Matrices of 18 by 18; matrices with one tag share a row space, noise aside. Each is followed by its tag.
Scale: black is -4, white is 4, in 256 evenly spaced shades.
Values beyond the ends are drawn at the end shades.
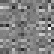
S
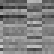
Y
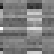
Y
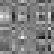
S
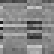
Y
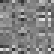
S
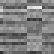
Y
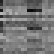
Y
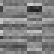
Y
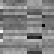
Y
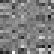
S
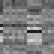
Y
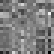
S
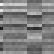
Y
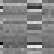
Y
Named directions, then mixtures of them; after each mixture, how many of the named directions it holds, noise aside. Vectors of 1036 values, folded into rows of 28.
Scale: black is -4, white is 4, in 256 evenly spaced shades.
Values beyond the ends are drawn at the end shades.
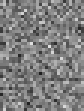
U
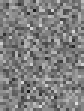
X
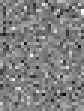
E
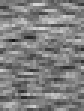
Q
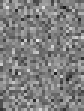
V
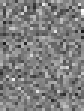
two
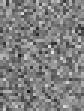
two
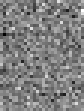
two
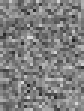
two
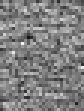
three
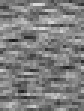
one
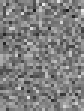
three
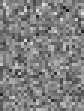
three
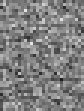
three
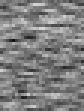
one
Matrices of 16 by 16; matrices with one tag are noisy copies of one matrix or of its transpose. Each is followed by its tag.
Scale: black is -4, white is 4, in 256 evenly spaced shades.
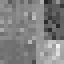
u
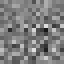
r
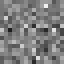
r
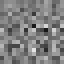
r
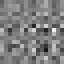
r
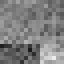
u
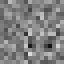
r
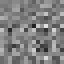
r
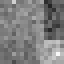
u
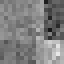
u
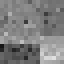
u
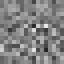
r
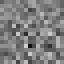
r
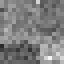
u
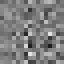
r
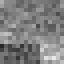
u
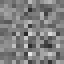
r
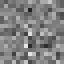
r
